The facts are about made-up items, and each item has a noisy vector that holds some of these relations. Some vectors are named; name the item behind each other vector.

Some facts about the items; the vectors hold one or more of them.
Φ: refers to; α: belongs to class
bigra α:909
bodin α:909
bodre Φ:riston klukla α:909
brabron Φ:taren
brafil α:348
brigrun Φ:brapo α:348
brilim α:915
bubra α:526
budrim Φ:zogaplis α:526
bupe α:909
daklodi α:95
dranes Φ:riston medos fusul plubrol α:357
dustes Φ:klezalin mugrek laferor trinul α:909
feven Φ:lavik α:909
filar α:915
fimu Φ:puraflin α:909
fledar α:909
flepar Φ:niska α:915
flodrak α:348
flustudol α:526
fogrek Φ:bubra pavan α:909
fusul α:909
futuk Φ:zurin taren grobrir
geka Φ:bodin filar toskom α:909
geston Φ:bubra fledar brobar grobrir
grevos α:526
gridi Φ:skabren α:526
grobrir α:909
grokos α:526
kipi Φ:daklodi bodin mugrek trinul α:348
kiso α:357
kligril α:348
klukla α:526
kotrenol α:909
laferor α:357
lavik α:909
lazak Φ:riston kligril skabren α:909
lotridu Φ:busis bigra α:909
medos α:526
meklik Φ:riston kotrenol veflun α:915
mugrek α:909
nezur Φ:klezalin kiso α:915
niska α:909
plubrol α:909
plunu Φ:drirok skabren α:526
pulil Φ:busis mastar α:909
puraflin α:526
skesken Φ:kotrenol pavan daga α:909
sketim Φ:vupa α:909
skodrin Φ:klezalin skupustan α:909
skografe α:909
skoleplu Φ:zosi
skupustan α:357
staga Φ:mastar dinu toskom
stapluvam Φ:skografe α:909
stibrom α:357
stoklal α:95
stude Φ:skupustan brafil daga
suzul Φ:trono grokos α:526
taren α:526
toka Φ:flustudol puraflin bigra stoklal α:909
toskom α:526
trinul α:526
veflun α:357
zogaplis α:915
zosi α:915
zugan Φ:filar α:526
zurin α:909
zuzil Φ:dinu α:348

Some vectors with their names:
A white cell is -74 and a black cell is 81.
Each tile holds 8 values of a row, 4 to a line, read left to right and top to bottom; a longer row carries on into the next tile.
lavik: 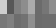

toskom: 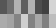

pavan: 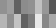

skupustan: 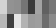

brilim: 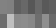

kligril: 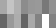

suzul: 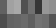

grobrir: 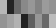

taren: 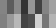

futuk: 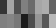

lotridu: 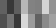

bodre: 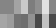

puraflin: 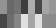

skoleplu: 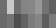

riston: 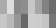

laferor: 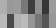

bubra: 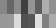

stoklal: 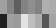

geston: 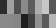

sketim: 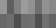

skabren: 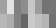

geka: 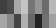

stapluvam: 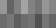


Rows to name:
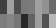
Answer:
brabron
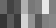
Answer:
toka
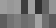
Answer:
grokos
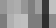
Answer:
daklodi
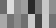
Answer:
dranes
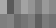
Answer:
bupe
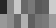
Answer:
zugan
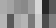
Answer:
klezalin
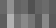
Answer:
flepar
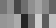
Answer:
brobar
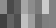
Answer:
fimu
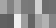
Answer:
brafil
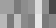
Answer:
daga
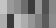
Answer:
kiso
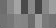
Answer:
grevos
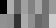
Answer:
staga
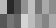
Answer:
bigra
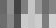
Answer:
busis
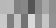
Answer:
veflun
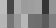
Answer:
mugrek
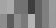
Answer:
stibrom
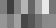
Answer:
fogrek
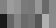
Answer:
brigrun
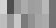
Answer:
kotrenol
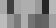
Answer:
bodin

